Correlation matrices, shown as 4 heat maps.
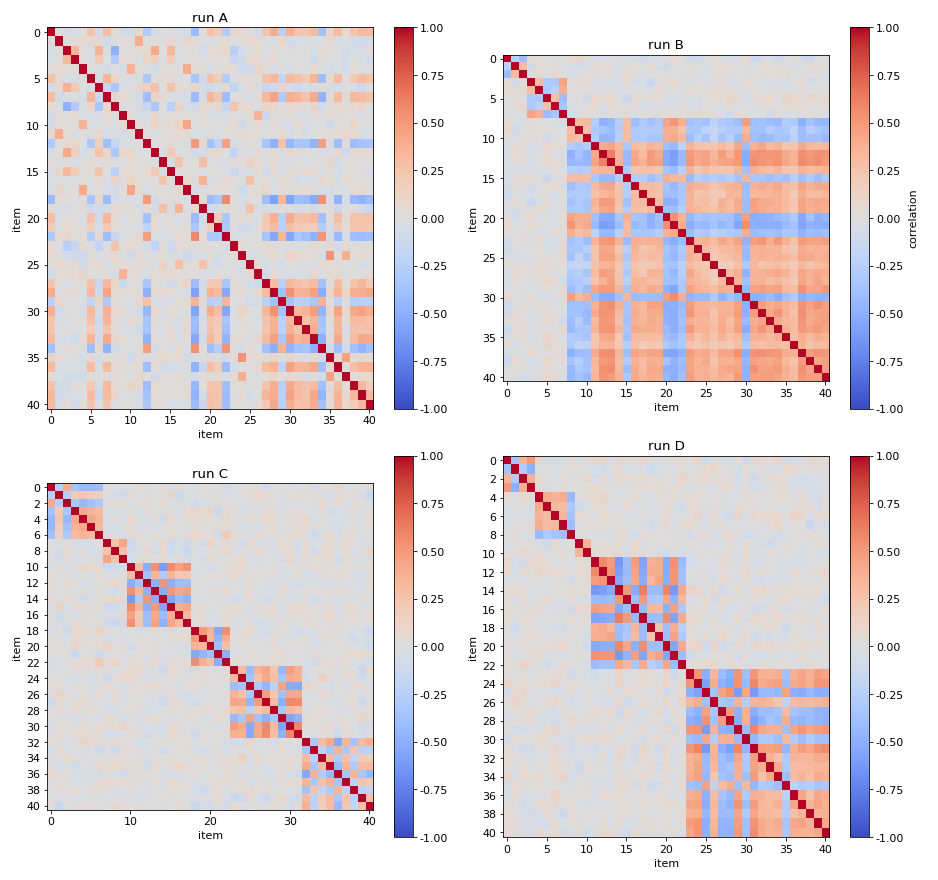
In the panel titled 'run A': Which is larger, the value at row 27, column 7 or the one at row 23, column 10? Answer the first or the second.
the first
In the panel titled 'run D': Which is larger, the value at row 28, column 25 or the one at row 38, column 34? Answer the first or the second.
the first
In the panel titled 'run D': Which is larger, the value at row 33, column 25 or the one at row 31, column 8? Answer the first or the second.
the second
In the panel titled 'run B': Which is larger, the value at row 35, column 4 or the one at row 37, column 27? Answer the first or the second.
the second
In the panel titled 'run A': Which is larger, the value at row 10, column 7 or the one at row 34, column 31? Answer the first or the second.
the first
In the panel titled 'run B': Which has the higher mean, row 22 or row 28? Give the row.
28
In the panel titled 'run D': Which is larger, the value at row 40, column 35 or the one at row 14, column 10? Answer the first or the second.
the second
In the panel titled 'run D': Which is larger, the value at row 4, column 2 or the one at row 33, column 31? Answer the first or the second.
the second
